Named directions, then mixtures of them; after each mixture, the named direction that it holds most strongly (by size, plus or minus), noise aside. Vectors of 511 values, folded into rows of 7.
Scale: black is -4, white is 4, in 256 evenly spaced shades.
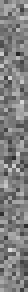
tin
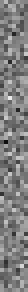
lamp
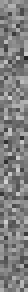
lamp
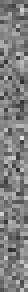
tin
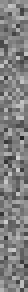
tin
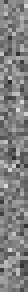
tin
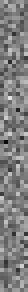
lamp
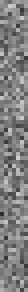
tin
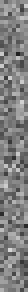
tin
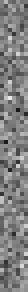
lamp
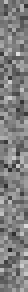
tin
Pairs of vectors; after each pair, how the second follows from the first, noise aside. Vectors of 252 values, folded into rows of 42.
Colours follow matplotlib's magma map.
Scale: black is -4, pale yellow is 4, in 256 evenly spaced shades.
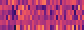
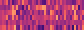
negated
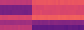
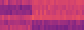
shrunk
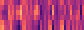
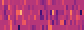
partly zeroed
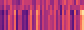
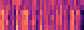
negated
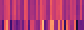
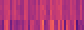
shrunk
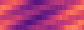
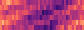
reversed
